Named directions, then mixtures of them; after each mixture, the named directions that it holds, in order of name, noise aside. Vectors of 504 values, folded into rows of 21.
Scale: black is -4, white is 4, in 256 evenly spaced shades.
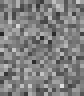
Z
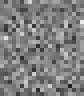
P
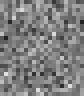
P, Z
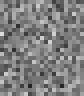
Z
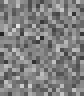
P, Z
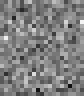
P, Z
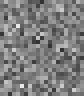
P, Z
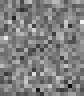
P, Z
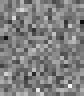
P, Z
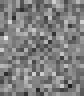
P, Z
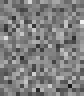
P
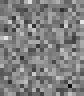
P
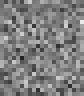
P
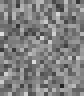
Z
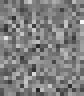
P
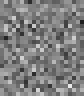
P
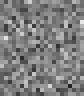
P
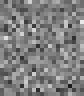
P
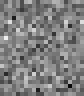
P, Z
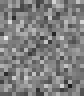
P, Z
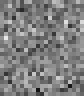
P, Z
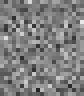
P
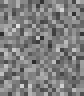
P, Z
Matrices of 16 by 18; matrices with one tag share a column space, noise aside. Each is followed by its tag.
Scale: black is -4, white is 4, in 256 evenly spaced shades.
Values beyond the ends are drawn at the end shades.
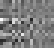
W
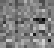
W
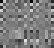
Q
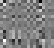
Q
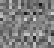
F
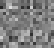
F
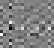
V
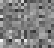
Q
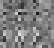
F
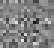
W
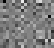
Q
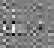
V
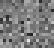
W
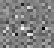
V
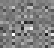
V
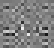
V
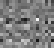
W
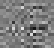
V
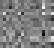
F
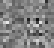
W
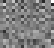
Q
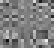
Q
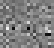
V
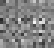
W
